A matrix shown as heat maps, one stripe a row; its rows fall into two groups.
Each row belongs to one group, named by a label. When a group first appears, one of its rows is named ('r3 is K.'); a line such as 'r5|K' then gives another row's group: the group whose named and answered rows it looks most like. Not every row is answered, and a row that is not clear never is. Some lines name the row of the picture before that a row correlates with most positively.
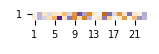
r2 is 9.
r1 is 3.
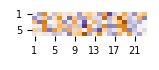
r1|3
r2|3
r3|3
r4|3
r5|3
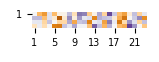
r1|3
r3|3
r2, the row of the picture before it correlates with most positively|3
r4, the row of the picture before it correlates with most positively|5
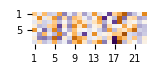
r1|3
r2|9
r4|9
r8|9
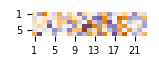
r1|3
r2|3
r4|3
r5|9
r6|3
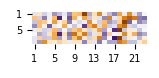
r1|9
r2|9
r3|3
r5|9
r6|9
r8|3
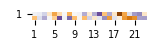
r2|9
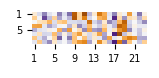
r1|9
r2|9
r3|3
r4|3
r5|3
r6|9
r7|9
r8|9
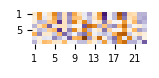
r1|9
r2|9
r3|9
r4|3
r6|3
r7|9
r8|3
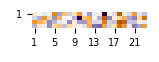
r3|3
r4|3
